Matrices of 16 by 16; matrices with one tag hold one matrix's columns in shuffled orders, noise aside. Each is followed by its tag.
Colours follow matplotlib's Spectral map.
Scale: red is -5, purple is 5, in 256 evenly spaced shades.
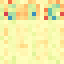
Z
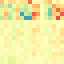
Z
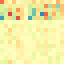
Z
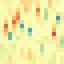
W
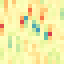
W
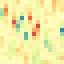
W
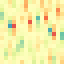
W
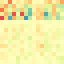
Z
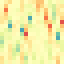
W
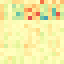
Z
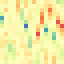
W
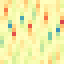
W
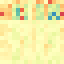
Z
